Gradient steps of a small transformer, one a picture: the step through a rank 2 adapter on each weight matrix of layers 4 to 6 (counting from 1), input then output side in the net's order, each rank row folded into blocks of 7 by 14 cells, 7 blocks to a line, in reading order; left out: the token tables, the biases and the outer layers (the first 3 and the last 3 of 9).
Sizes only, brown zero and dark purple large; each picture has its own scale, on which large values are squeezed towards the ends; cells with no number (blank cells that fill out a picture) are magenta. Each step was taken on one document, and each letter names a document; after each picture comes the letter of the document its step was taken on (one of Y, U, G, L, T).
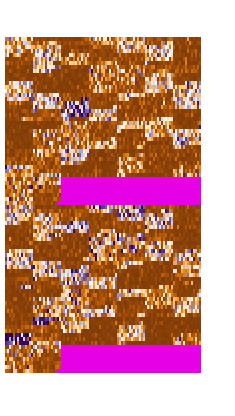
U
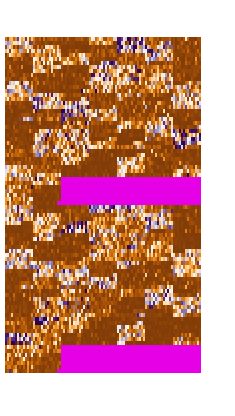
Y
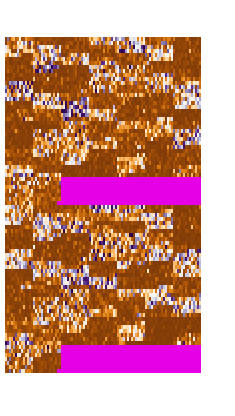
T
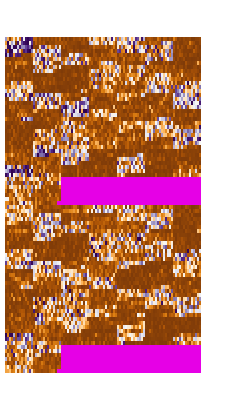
T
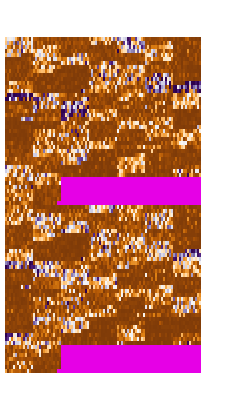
Y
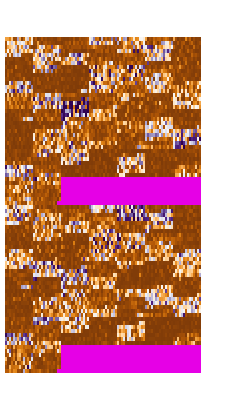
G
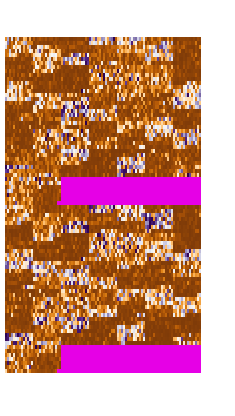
Y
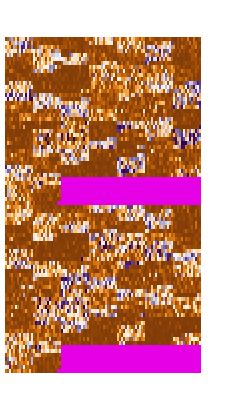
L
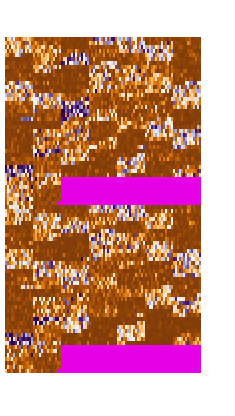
Y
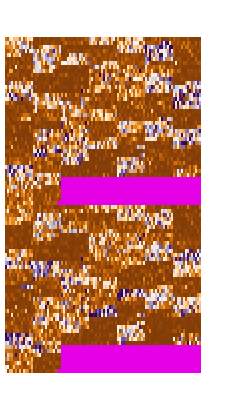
L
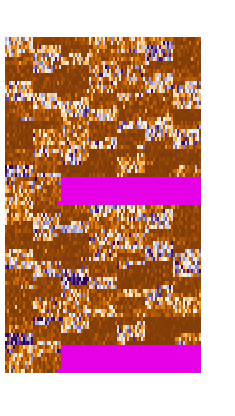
U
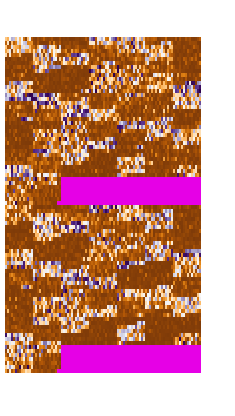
G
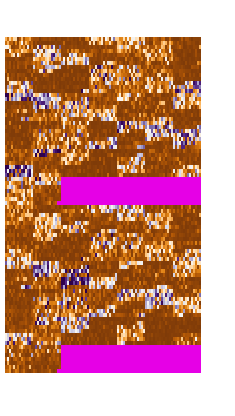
L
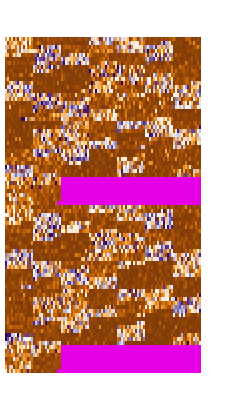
G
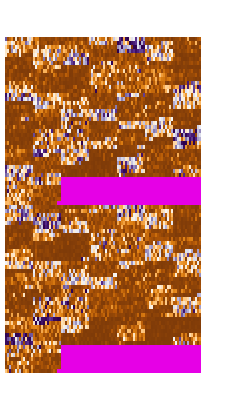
Y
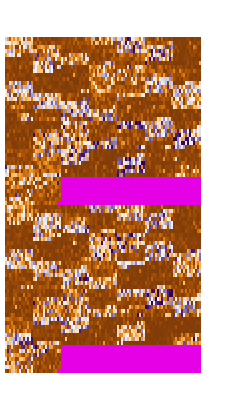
T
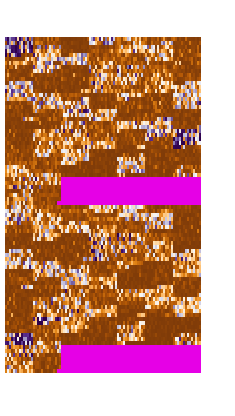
G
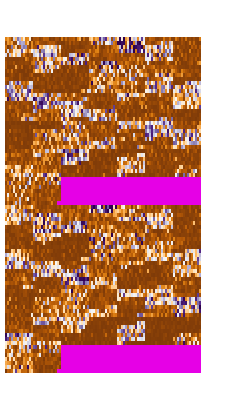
G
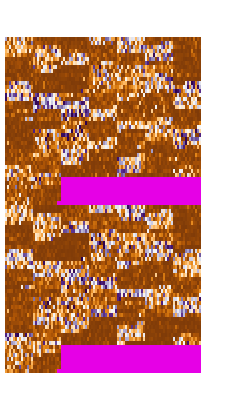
Y
